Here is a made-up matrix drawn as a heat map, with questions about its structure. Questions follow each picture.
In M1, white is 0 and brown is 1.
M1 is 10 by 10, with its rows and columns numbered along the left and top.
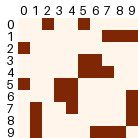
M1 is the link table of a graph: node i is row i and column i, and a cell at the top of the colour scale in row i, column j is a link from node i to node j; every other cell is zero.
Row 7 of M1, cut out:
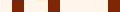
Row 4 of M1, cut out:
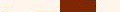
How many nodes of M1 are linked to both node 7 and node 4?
0
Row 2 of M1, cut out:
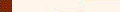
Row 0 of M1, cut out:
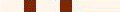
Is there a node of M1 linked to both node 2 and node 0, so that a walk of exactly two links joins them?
no
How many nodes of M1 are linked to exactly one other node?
1
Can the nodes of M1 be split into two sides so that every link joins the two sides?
no
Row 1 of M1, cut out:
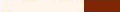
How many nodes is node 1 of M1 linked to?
3
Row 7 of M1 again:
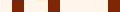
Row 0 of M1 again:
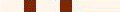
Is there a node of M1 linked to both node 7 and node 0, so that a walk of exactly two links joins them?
no
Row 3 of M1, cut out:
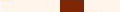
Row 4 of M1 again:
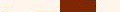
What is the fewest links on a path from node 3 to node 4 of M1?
2
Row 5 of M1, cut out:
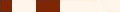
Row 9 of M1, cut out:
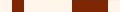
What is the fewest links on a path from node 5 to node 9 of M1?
3
